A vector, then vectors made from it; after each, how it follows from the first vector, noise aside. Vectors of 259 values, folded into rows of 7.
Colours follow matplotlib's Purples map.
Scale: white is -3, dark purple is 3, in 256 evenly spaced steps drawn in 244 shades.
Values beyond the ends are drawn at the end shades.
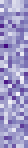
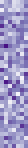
copied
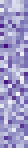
copied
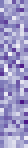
reversed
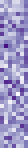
copied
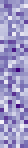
wrapped around
